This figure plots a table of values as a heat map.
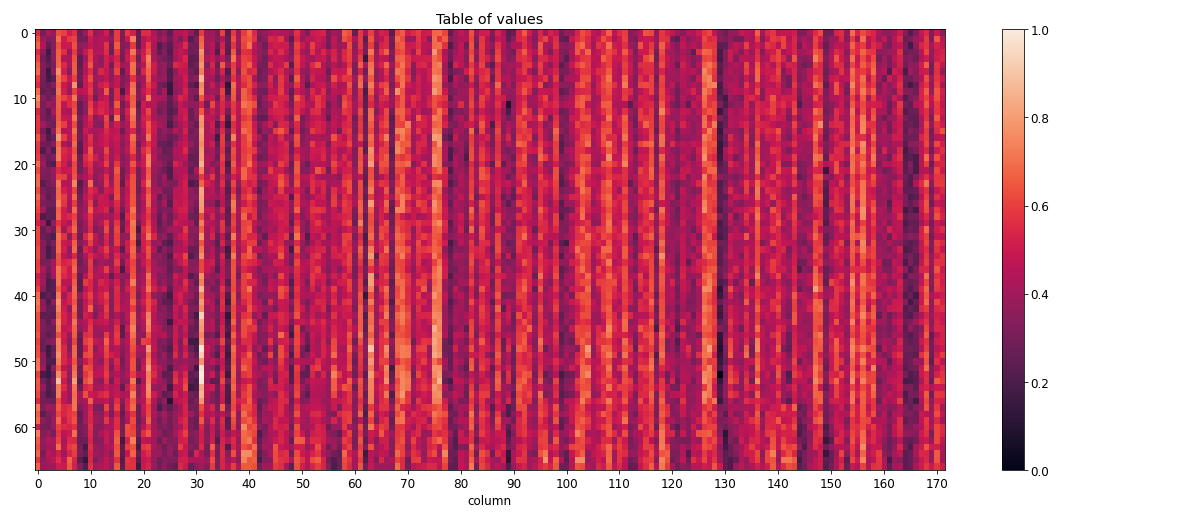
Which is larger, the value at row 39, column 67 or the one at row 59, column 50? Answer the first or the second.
the second
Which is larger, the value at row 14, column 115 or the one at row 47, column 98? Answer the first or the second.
the first
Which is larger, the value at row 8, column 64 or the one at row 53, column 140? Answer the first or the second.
the second
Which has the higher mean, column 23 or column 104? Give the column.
104
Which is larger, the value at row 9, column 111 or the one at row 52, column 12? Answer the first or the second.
the first
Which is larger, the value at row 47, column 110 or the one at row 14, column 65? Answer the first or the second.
the second
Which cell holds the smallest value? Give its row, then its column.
52, 129
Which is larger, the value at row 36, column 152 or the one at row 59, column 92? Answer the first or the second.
the second
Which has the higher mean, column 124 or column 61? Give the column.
61
